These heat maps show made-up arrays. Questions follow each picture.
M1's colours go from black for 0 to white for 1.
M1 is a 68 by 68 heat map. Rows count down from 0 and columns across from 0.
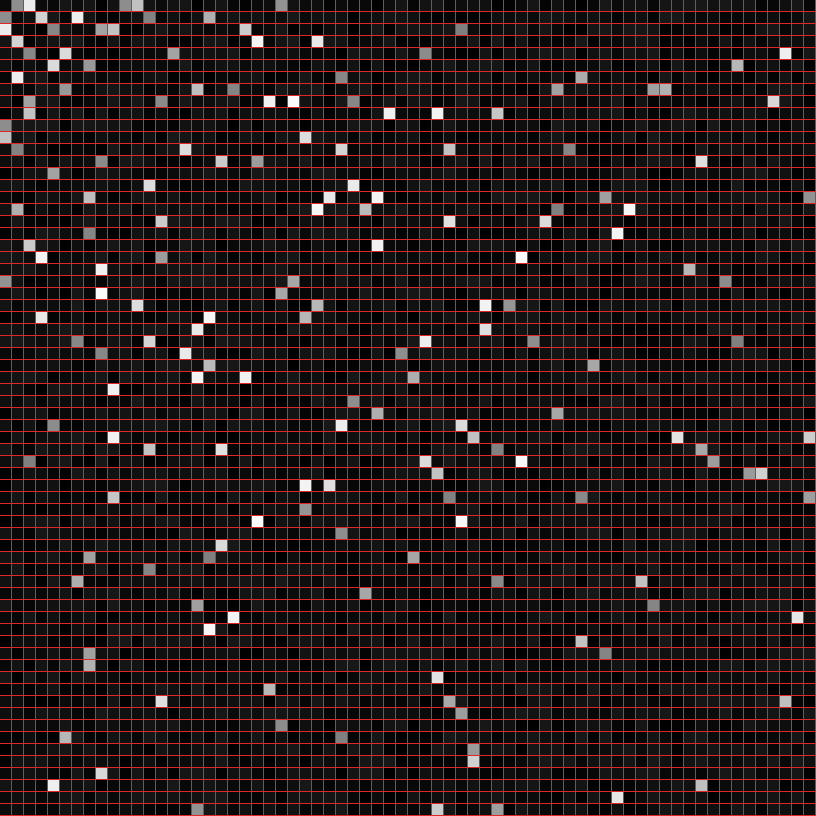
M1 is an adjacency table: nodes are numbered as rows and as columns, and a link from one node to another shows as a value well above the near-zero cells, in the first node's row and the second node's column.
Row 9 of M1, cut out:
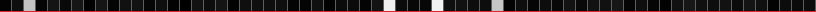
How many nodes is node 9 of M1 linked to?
4
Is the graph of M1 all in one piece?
yes
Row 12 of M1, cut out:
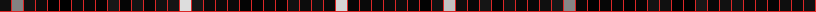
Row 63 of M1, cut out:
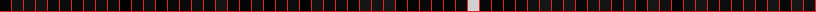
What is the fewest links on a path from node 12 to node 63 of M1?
6
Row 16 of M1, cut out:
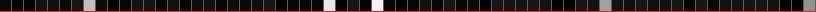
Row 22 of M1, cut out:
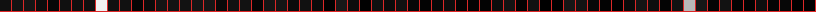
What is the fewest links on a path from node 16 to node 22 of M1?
5
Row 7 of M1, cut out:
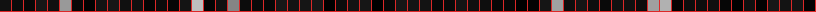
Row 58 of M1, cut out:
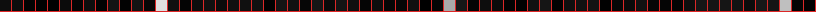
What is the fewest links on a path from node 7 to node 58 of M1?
4
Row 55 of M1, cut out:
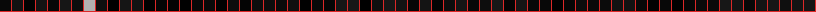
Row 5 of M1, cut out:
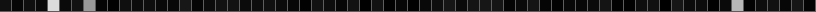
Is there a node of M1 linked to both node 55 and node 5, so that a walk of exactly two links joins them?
yes
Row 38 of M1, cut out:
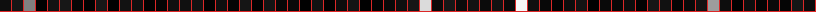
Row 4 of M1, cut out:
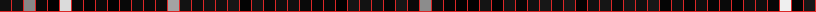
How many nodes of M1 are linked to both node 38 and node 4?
2
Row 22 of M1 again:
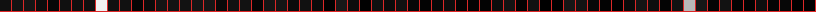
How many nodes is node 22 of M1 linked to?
2
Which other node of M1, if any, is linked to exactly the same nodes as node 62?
node 63
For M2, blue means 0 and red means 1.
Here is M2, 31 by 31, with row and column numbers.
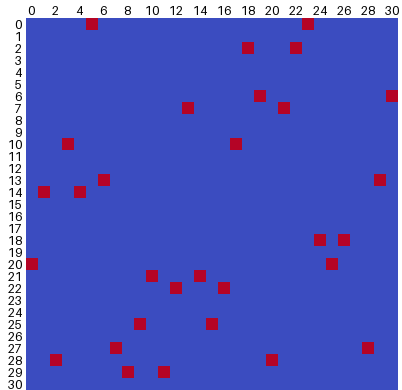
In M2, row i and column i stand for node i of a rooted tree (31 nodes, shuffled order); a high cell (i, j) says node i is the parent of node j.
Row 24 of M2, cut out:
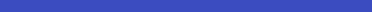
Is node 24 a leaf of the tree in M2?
yes
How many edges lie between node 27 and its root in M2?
0
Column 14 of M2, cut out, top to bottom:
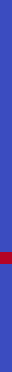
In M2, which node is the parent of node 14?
21
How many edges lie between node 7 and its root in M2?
1
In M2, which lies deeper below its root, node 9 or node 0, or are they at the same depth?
node 9
